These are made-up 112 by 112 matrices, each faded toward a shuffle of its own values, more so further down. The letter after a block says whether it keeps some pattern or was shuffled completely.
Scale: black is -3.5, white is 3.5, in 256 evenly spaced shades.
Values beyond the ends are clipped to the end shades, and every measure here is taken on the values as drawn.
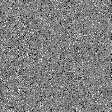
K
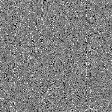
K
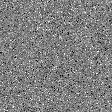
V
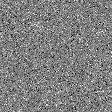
V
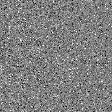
K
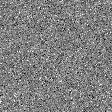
V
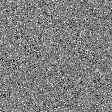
V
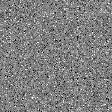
K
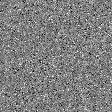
V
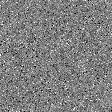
V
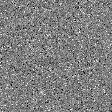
K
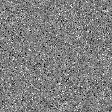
K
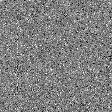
K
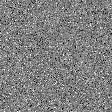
V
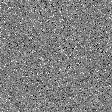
V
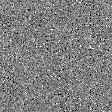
K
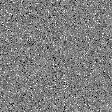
K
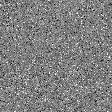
V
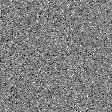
K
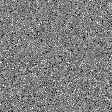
K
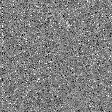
K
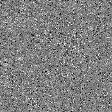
K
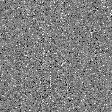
K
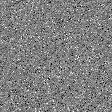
V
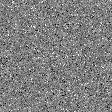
V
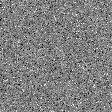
V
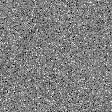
K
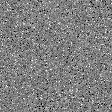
V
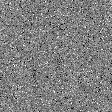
V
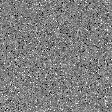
K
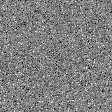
V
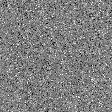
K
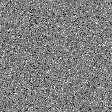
K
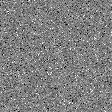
V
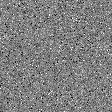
V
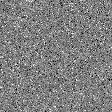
K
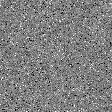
V
